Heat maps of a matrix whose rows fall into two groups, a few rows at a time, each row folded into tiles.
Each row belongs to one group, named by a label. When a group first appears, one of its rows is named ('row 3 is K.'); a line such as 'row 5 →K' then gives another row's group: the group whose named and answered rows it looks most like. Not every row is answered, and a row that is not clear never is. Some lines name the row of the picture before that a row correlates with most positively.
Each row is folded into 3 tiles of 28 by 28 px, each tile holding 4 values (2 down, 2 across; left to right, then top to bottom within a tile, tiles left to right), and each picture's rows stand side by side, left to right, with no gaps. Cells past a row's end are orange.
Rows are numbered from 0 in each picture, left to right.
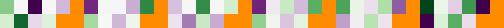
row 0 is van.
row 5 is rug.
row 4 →rug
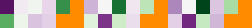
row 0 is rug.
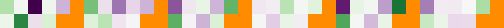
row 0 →van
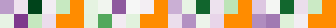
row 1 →van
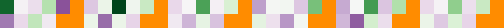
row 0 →rug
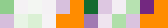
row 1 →rug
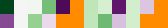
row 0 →rug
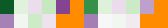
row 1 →rug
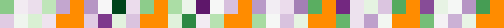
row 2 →van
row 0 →rug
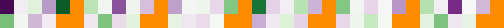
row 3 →rug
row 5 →van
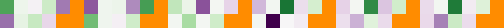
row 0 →rug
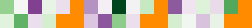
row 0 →van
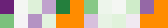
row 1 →rug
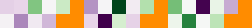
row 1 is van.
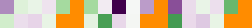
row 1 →van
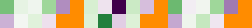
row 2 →rug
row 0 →rug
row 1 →van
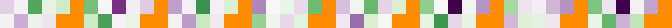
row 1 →van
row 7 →van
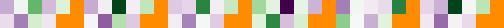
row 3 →van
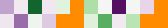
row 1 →van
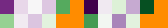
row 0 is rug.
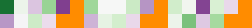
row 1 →rug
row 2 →van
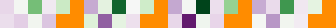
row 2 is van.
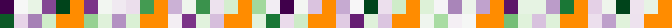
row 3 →van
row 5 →van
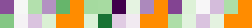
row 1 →van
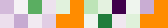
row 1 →van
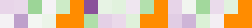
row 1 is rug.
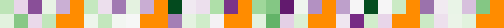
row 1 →van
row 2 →rug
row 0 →van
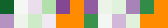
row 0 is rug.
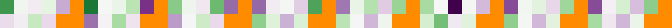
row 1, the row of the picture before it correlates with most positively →0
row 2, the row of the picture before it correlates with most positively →0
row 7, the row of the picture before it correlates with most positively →1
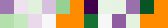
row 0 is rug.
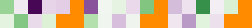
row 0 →van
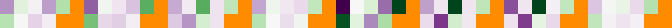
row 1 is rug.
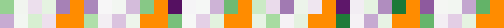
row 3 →van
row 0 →rug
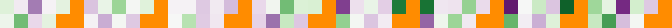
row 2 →van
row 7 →van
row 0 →van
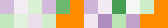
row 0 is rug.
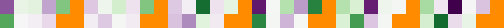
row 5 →van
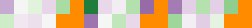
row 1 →rug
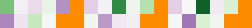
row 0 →rug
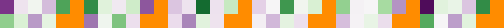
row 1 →rug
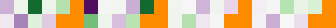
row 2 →van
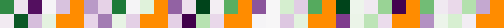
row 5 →rug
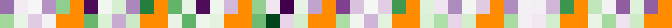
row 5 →van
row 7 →van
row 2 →van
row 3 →van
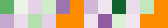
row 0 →rug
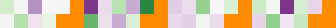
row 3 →van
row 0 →van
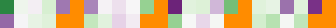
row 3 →van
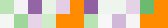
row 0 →van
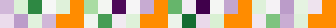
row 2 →van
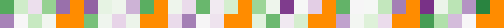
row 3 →van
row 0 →rug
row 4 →rug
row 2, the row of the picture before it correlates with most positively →0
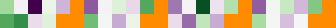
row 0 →van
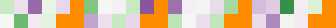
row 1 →rug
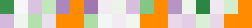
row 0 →rug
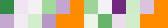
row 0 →rug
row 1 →van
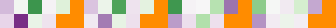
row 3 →rug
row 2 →rug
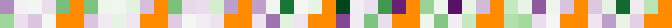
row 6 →van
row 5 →van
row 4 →rug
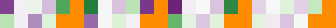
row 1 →rug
